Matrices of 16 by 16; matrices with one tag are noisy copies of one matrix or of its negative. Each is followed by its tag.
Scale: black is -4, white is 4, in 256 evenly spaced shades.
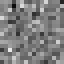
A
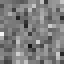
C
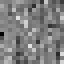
C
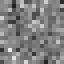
A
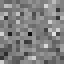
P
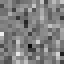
C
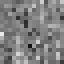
C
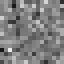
A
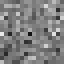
P
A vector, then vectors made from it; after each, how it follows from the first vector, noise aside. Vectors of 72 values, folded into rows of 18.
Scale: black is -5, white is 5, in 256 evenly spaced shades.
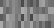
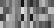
scaled up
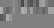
partly zeroed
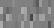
partly zeroed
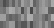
reversed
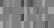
partly zeroed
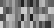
scaled up
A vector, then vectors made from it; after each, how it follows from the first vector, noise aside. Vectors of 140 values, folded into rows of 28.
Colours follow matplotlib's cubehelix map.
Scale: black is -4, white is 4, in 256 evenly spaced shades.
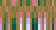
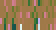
partly zeroed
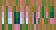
wrapped around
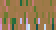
partly zeroed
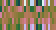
wrapped around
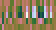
wrapped around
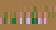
partly zeroed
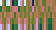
wrapped around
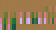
partly zeroed
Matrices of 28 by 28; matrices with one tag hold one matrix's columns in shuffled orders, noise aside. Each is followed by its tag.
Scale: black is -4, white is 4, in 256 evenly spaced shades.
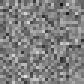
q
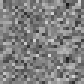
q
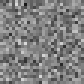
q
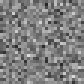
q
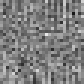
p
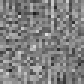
p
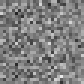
q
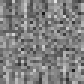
p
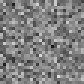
q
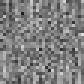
p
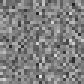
q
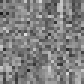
p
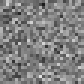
q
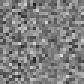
q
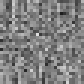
p
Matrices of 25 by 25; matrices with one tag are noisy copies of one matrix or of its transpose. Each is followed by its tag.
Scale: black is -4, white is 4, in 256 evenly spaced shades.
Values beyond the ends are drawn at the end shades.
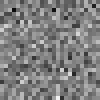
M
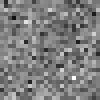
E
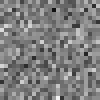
M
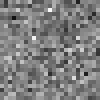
E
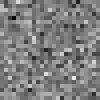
E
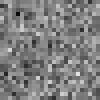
E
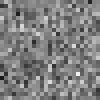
E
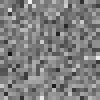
M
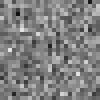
E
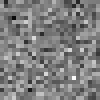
E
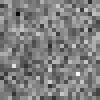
E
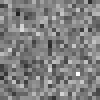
E
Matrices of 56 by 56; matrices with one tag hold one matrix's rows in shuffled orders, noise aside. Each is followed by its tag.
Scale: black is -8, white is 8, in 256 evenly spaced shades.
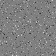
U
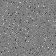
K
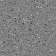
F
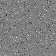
U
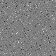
U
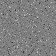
F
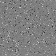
K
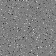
F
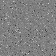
K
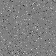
F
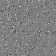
K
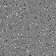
U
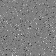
U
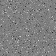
K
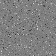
F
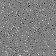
K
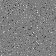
F
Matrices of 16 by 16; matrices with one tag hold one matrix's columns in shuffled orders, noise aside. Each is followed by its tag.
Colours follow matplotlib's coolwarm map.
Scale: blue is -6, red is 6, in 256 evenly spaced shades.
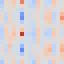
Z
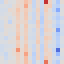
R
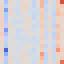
R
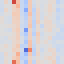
R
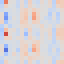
Z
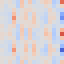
Z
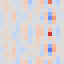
Z
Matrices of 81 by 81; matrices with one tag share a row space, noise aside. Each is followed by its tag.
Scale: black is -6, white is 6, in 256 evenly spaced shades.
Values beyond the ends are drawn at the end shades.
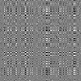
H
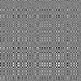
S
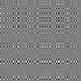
S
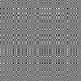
S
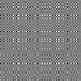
S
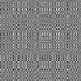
S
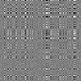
H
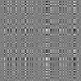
H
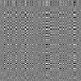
H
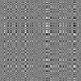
H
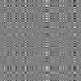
H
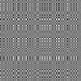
S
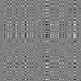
H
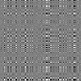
H
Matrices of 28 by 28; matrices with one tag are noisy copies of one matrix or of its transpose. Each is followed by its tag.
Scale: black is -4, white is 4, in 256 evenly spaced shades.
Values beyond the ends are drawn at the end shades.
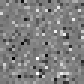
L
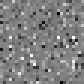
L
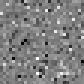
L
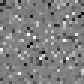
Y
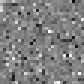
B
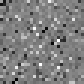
Y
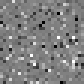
L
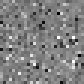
L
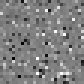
L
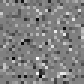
L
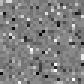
B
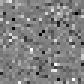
B
